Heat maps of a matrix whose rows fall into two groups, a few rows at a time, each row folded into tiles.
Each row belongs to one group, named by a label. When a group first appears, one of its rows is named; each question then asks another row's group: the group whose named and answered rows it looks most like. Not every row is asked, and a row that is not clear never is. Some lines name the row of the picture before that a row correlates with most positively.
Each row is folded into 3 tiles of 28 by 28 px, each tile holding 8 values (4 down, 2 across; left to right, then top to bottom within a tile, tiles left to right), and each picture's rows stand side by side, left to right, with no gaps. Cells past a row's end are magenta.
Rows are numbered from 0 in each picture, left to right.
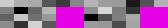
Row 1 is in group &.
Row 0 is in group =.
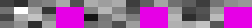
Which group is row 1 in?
&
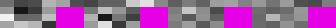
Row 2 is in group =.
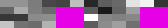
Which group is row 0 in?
&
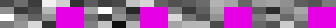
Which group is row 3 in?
=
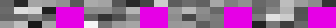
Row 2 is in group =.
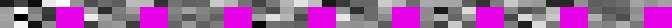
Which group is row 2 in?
=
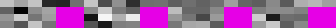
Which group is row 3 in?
=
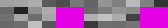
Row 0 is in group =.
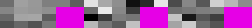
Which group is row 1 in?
&
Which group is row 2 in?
=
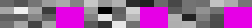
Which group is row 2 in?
=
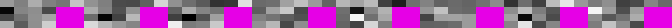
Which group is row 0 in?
&
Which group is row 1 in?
&
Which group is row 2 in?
&
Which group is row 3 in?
=
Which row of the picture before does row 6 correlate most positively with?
2
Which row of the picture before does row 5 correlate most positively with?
0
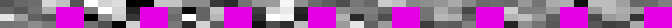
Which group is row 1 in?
&
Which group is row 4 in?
=
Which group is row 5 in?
&
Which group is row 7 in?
&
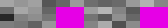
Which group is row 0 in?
&
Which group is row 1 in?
=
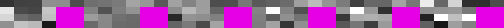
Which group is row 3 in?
=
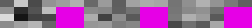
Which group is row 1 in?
=
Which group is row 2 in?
&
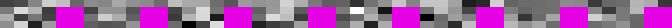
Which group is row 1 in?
&
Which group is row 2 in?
&
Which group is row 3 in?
&
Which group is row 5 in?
&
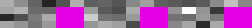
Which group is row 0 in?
&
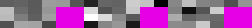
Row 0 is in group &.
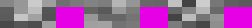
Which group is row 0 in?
&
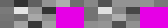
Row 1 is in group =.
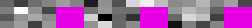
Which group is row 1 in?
=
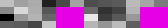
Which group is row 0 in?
&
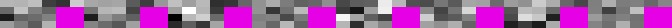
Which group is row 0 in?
&
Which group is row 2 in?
&
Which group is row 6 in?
&
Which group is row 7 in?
=
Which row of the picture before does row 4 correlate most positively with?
1
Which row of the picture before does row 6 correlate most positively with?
0
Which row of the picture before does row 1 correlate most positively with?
0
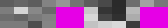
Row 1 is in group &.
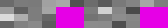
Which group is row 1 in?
=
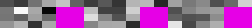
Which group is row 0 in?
=
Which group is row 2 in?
&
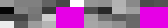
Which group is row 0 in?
&
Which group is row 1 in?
=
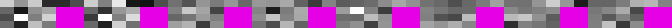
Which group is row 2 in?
=
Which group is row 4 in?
=
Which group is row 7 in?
=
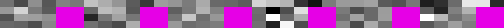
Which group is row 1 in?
&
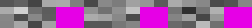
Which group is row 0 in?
=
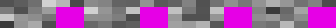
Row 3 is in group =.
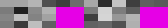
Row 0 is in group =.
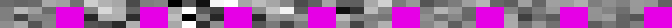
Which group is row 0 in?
=
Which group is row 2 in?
=
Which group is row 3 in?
&
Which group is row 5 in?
=
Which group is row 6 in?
=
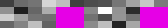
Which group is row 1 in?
=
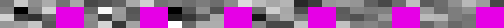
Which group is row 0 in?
=
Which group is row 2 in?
&
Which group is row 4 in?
&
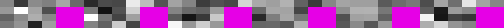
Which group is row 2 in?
&
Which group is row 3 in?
&
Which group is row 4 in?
&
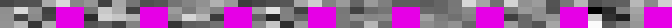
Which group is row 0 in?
=
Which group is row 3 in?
=
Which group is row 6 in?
&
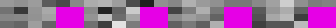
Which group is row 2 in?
&
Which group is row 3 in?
&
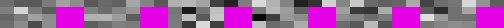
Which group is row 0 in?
=
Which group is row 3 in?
&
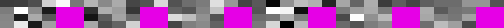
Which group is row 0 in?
=
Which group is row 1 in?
&
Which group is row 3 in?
=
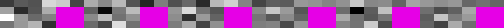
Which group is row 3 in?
=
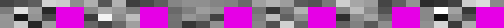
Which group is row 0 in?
=
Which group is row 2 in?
&
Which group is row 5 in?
=
